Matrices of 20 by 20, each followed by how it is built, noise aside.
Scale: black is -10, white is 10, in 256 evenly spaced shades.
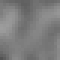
smooth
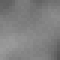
smooth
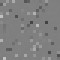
sparse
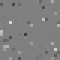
sparse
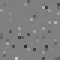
sparse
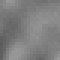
smooth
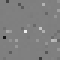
sparse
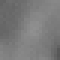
smooth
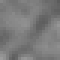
smooth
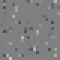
sparse
